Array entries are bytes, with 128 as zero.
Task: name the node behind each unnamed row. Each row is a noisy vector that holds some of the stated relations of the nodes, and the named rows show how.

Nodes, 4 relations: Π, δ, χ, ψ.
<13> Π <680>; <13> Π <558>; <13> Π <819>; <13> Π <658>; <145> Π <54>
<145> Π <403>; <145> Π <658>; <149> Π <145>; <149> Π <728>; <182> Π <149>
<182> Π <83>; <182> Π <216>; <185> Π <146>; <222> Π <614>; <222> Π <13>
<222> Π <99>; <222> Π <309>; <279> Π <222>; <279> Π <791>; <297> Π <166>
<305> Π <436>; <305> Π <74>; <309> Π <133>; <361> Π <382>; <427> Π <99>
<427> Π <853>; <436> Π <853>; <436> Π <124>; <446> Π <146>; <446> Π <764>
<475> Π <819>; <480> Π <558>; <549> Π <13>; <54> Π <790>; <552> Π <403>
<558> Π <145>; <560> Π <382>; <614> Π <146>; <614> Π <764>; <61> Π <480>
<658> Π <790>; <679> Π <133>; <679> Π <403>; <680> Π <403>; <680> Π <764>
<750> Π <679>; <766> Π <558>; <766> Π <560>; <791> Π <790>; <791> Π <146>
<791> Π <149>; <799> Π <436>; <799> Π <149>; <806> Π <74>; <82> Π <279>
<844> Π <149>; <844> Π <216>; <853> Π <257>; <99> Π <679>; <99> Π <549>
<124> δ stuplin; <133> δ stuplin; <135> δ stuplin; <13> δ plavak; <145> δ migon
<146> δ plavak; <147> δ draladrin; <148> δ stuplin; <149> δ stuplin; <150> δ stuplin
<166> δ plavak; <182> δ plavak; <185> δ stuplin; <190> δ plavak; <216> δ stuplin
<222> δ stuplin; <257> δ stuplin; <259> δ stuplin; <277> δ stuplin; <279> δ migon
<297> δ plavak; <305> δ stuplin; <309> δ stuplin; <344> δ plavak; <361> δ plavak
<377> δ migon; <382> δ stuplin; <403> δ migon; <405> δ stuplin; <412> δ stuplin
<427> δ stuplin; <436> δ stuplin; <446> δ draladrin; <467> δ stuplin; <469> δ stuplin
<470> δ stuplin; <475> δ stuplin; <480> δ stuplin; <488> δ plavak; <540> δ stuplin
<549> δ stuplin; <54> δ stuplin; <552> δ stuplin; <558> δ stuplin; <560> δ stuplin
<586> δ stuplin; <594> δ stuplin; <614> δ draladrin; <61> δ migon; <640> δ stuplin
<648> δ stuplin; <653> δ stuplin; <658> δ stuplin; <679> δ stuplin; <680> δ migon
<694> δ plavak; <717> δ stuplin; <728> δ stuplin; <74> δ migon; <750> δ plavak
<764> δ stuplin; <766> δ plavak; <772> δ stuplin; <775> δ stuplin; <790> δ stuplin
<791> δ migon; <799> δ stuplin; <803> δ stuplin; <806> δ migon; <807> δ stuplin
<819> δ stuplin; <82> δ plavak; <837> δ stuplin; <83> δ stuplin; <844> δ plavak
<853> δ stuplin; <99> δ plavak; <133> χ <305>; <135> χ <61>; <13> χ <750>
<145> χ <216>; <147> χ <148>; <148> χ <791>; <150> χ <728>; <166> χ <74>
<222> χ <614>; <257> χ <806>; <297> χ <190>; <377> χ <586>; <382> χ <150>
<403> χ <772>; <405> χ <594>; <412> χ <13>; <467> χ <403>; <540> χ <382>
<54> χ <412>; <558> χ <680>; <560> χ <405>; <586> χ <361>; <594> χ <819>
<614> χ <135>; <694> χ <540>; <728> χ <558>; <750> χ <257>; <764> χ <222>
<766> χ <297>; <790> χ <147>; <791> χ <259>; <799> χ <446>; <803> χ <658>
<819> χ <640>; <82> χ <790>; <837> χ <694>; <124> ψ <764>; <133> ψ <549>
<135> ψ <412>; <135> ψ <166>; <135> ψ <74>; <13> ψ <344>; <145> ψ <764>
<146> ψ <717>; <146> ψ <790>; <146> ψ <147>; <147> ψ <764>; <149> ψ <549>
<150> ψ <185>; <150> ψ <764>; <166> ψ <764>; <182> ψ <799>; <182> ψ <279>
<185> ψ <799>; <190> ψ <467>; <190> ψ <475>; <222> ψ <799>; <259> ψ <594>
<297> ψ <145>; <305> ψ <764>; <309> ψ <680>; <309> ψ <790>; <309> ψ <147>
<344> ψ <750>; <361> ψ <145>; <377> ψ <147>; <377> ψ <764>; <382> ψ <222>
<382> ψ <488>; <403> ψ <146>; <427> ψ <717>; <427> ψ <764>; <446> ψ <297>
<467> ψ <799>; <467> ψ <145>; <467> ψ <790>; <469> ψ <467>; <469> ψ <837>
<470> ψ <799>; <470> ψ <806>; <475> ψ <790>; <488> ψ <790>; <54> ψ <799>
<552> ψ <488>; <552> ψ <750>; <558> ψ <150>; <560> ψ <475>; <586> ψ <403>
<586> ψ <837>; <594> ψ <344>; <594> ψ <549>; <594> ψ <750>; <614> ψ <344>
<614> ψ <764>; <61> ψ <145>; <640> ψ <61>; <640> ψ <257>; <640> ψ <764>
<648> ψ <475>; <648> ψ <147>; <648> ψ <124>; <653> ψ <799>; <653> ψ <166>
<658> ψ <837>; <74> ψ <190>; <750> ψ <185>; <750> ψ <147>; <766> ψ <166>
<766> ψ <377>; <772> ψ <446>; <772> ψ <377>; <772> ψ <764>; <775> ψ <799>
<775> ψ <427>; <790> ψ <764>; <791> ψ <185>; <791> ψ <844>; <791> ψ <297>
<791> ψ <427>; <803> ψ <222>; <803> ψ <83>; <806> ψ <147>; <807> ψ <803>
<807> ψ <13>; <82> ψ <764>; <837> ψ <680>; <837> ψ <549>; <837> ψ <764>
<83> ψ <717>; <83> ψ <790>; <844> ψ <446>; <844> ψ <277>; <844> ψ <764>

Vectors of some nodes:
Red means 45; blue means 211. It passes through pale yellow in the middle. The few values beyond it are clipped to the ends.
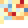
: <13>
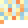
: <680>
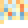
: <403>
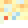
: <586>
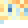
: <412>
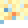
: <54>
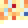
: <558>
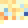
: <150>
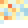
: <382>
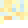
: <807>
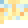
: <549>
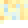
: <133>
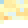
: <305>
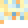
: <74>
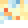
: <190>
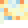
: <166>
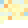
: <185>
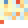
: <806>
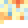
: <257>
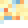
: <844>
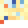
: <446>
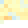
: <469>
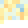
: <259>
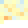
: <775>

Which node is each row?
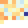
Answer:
<728>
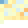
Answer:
<277>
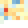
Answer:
<146>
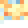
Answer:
<182>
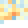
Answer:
<658>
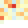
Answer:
<149>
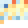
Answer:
<222>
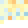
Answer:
<764>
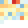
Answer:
<148>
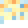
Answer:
<790>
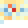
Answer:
<540>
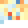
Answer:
<297>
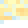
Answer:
<309>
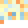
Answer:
<377>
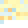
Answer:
<552>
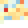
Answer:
<99>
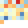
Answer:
<791>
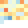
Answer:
<82>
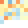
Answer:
<560>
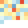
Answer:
<694>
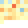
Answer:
<480>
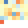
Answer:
<61>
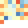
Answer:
<147>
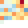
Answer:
<750>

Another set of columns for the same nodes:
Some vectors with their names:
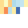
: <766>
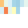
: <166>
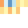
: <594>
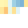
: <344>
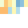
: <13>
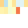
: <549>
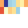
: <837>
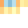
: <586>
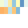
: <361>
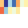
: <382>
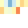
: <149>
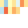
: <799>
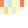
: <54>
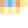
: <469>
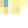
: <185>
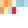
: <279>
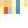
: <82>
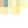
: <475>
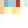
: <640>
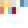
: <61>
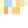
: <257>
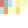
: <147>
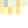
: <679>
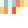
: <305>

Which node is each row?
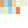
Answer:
<790>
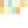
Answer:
<133>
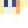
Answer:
<150>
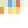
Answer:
<259>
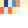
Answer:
<540>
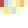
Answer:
<560>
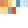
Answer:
<145>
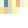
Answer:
<446>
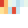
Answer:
<377>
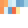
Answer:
<403>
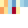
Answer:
<74>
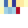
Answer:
<558>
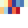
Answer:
<680>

